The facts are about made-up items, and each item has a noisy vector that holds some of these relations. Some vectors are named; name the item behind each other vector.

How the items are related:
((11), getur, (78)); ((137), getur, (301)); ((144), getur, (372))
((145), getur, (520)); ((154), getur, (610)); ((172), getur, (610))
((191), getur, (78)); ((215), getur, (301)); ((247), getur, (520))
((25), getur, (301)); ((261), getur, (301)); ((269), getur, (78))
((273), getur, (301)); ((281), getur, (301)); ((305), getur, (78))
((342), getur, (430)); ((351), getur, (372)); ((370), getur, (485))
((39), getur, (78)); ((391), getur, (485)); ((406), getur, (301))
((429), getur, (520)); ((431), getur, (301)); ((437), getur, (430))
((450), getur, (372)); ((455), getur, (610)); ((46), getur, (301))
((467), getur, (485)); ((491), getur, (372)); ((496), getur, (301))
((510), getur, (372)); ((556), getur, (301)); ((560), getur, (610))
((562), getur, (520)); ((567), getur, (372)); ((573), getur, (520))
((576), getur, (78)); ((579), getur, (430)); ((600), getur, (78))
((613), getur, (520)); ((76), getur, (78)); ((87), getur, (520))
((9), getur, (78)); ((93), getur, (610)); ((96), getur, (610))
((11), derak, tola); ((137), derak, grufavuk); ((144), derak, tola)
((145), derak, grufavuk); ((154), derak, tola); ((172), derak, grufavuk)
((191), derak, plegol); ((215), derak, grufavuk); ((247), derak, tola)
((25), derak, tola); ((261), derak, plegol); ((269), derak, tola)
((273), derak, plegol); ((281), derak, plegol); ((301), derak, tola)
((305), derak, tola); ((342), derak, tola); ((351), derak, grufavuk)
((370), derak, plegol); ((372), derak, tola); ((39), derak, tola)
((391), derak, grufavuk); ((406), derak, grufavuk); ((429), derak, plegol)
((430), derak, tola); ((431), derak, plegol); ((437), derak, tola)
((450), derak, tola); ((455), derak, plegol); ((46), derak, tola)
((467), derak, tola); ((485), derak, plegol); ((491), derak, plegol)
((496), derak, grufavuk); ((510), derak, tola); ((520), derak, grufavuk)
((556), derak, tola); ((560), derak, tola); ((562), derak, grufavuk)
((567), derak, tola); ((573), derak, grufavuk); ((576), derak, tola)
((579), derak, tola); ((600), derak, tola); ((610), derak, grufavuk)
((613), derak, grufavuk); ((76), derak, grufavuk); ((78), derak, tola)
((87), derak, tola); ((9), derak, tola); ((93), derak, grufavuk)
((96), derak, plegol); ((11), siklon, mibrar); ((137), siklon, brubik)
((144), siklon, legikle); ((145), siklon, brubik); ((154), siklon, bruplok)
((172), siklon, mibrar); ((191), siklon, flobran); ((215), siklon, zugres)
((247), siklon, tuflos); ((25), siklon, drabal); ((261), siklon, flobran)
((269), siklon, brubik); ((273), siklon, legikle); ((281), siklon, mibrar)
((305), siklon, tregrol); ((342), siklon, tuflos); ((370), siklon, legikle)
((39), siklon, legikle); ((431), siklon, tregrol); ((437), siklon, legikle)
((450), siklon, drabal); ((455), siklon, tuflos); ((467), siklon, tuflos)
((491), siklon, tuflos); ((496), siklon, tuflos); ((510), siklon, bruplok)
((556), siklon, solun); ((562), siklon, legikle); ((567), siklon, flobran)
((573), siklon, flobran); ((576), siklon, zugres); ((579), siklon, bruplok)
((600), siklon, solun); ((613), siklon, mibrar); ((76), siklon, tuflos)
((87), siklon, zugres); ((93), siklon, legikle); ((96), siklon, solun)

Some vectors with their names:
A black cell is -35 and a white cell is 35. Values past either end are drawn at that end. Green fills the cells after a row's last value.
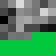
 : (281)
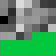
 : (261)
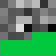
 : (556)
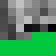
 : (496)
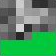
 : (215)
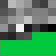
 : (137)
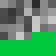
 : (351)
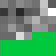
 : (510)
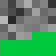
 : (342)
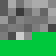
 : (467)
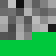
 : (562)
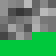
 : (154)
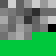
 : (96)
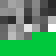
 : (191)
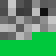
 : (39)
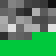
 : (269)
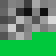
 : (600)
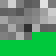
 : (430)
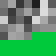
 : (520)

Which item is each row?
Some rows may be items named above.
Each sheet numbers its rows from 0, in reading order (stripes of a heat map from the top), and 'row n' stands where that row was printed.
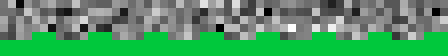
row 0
(562)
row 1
(25)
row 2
(485)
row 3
(96)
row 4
(39)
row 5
(305)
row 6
(144)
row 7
(76)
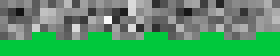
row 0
(560)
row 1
(573)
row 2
(431)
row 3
(579)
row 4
(567)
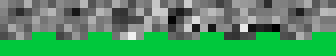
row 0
(154)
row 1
(154)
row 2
(429)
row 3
(46)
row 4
(137)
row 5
(154)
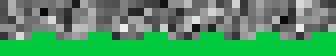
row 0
(76)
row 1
(370)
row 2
(269)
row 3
(301)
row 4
(437)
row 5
(261)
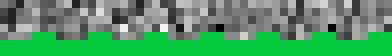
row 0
(370)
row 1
(610)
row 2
(78)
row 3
(273)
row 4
(491)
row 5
(247)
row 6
(437)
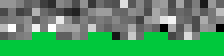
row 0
(305)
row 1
(450)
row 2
(172)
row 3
(145)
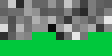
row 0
(93)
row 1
(11)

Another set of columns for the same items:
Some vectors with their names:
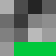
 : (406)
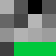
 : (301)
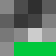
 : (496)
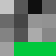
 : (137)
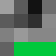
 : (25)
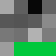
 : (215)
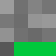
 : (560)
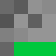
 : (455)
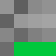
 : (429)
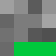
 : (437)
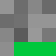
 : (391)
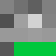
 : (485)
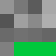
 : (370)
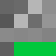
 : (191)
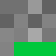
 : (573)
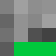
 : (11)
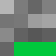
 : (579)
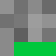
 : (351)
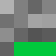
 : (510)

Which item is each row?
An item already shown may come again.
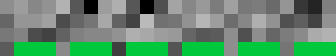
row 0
(39)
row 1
(273)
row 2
(301)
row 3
(269)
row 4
(145)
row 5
(261)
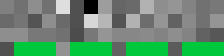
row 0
(567)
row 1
(431)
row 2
(191)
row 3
(87)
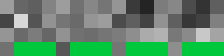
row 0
(96)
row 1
(560)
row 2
(261)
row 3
(496)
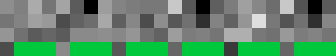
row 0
(9)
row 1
(281)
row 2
(450)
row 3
(556)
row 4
(78)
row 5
(556)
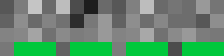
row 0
(76)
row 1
(46)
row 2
(76)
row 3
(247)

